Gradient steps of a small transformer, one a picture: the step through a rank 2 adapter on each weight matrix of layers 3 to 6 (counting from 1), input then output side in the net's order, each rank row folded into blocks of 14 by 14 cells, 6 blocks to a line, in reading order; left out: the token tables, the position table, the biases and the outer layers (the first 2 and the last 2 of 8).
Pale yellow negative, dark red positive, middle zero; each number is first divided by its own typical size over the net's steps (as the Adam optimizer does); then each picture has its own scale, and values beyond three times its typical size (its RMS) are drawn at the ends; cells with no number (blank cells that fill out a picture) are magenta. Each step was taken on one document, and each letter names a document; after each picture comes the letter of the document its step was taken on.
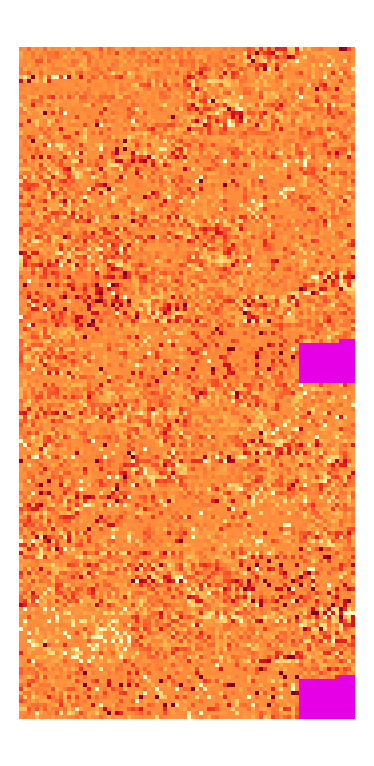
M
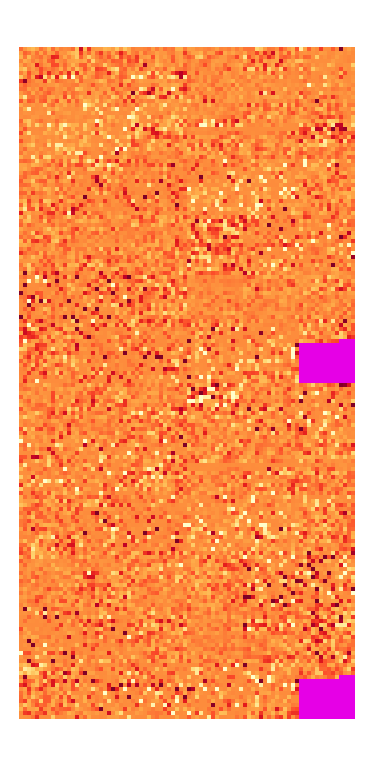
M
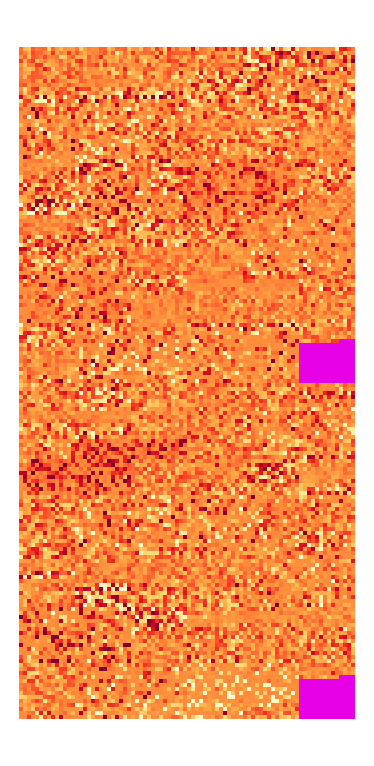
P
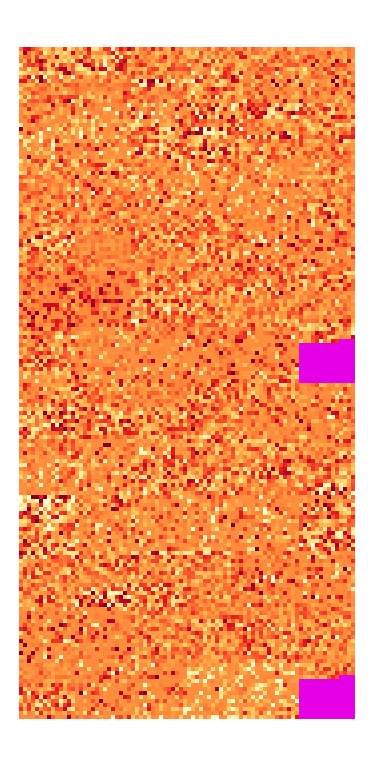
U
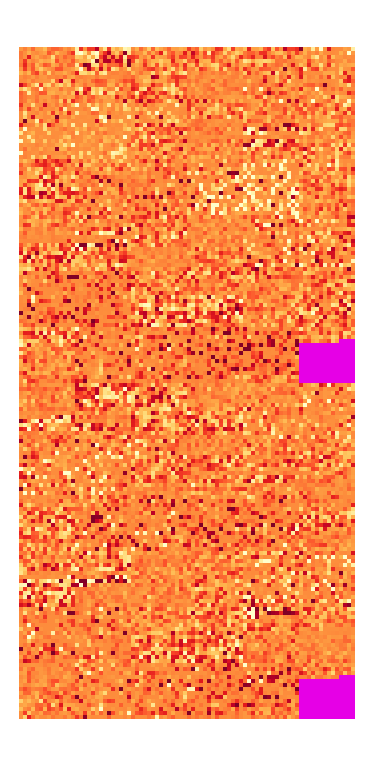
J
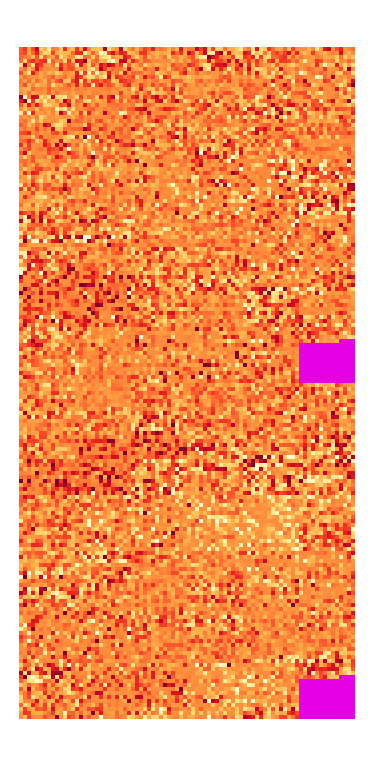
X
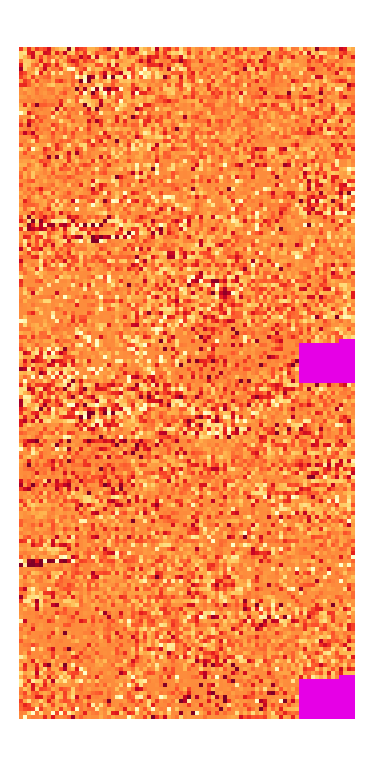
X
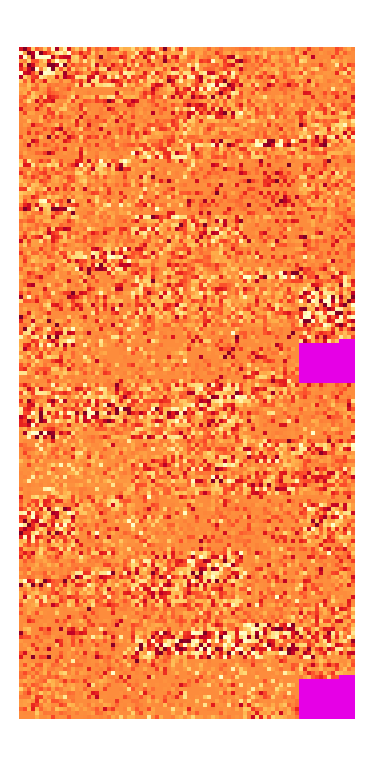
U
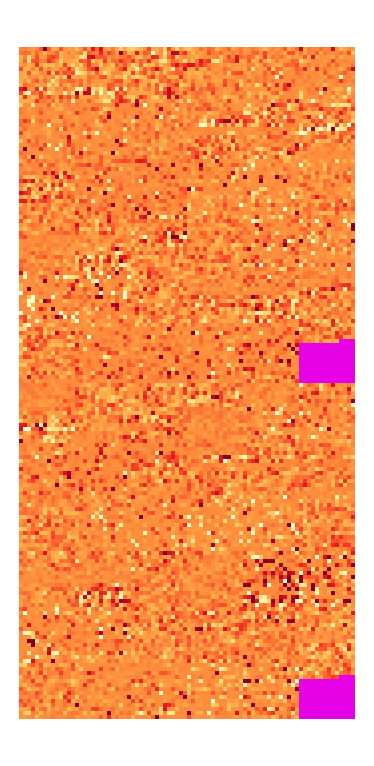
J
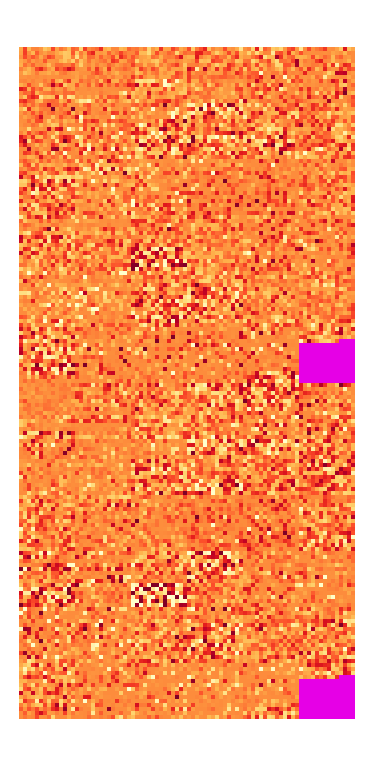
U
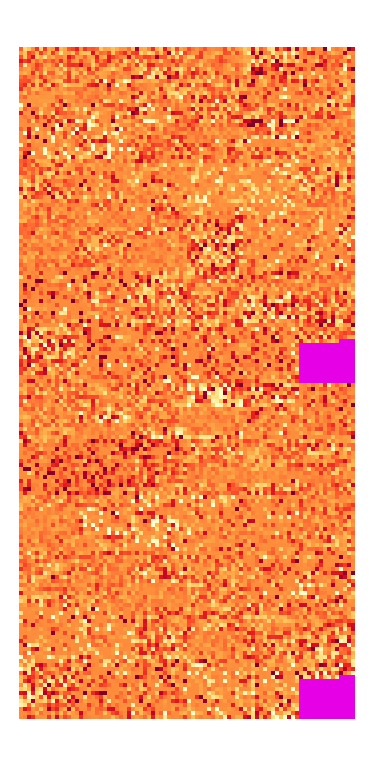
X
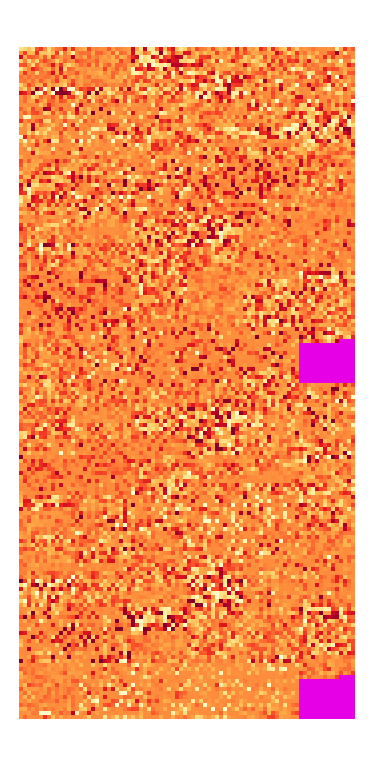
P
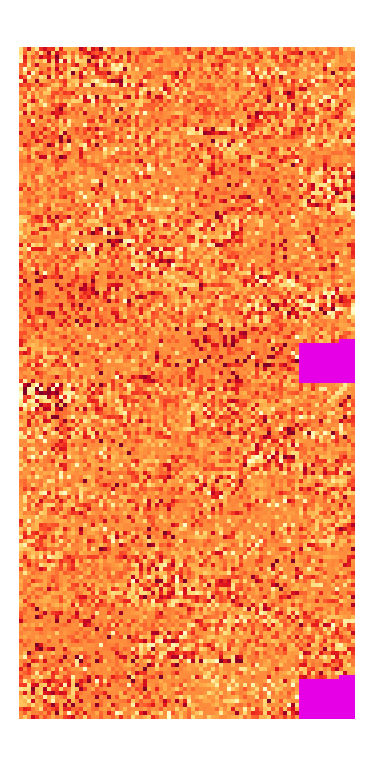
X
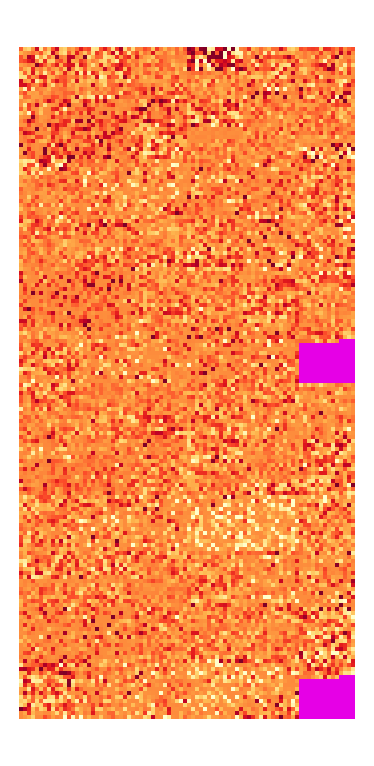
X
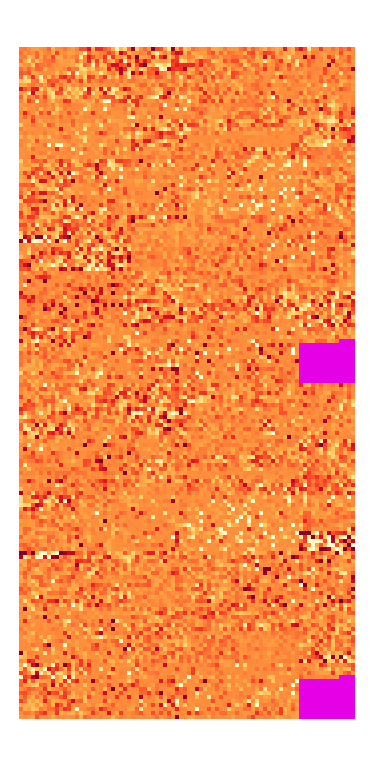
M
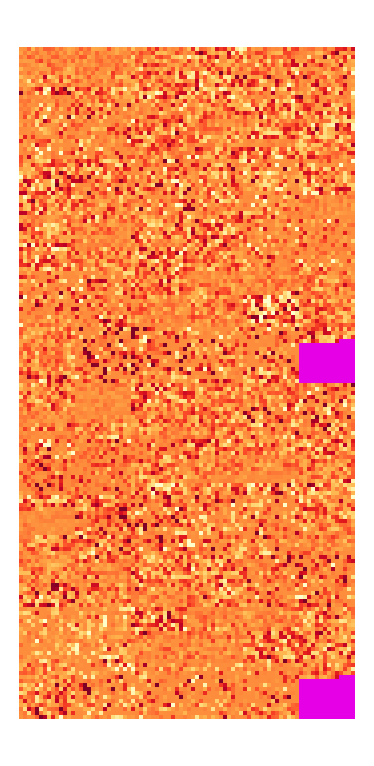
P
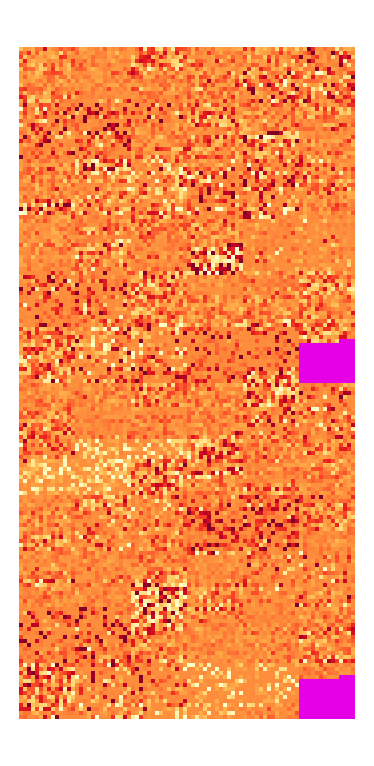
P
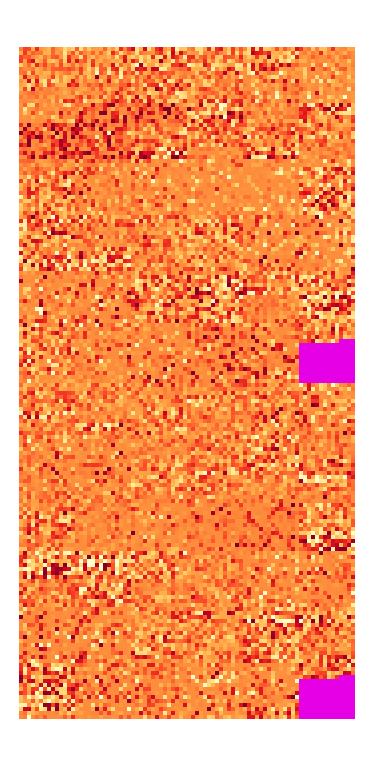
X
